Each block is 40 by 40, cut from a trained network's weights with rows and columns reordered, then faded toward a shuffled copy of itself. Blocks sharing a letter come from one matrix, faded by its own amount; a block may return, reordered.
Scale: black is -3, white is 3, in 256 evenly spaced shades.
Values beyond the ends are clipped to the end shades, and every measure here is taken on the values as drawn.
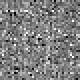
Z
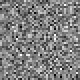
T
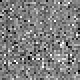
Z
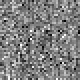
Z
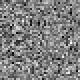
T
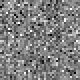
Z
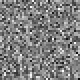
T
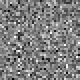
T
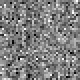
Z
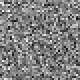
T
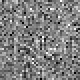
Z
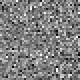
T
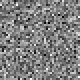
T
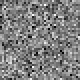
T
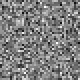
T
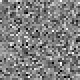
T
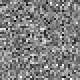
T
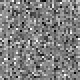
Z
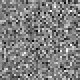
T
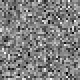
T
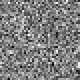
T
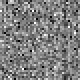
Z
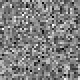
T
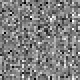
Z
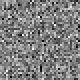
T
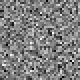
T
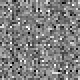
Z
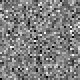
T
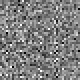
T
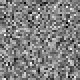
T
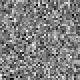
T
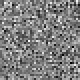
T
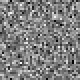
T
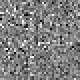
Z
